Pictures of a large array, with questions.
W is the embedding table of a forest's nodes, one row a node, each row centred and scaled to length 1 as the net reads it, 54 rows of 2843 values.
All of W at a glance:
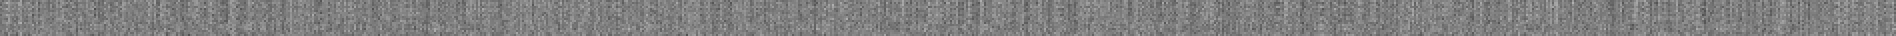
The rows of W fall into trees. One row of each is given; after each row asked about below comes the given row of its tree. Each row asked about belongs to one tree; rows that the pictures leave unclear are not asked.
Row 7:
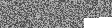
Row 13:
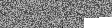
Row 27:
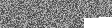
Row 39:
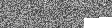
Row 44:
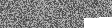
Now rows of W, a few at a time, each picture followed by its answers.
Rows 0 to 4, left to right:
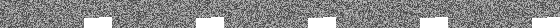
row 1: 7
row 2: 13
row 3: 13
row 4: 13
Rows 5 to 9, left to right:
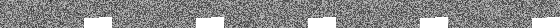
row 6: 13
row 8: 13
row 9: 44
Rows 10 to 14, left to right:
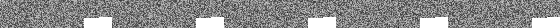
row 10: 7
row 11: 7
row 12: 13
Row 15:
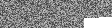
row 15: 7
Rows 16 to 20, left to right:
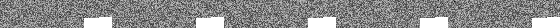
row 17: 13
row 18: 7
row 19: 39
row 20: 13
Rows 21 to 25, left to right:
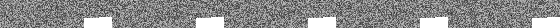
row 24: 13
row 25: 7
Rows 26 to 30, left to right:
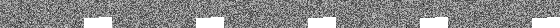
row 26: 27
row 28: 7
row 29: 7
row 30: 7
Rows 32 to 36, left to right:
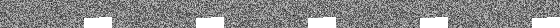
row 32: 13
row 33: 13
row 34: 44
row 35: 13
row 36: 7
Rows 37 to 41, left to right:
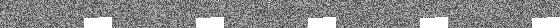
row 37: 44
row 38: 44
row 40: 7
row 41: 44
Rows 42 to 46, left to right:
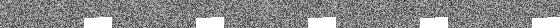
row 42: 44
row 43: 44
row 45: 39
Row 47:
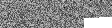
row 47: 44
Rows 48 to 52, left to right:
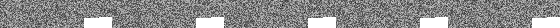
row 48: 13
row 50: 7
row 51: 7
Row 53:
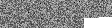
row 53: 27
